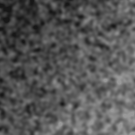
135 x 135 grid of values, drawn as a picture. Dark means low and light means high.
Ninth with the lowest average: top left. Histogram: bell-shaped. Ninth with the highest average: bottom right. Odd rows or columns: none. Mirror symmetry: none. Slope: up to the bottom right.
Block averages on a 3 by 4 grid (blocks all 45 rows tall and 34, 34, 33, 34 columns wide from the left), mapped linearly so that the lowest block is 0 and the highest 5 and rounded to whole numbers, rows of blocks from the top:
0 1 2 3
1 2 3 4
2 3 4 5
